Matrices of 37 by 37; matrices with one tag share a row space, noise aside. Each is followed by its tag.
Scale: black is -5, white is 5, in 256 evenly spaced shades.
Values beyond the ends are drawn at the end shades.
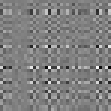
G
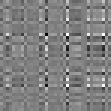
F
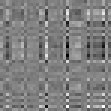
F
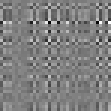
G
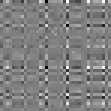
F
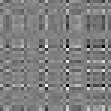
F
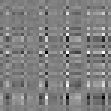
F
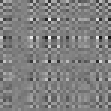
G
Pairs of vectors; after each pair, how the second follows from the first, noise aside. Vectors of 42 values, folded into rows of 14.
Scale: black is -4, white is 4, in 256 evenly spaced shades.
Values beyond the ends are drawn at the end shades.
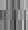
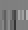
partly zeroed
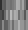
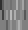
partly zeroed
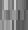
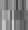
wrapped around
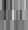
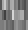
sign-scrambled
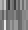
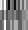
scaled up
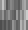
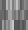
wrapped around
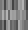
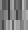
wrapped around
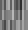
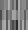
wrapped around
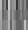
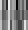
scaled up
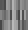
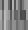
wrapped around
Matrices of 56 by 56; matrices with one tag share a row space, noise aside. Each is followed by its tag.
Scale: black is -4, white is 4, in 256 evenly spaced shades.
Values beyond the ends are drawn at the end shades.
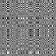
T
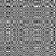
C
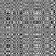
C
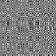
T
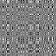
T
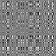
T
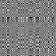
T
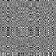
T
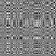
C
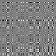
T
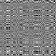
C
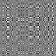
T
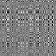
T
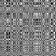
C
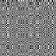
T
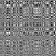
C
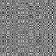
T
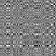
C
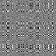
T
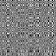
T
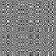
T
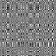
T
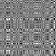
C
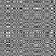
C
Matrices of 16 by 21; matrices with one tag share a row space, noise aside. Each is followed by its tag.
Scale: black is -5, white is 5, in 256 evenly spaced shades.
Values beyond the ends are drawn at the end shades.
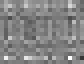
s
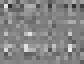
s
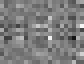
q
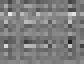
s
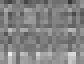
s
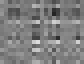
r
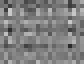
s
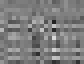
r
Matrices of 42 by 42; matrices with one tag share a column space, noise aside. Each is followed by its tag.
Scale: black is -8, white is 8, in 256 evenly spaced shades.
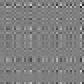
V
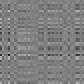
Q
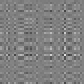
Q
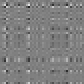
V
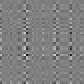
Q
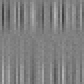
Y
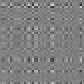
V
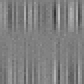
Y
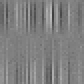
Y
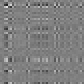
V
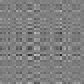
Q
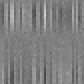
Y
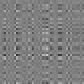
Q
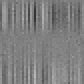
Y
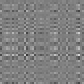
Q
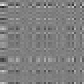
V
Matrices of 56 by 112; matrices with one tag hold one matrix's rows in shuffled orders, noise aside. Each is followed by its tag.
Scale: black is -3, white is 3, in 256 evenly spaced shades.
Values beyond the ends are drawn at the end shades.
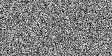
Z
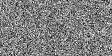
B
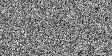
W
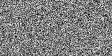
W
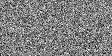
Z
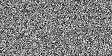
Z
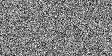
Z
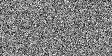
Z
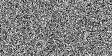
B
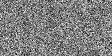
B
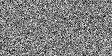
Z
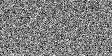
Z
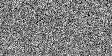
W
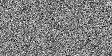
B
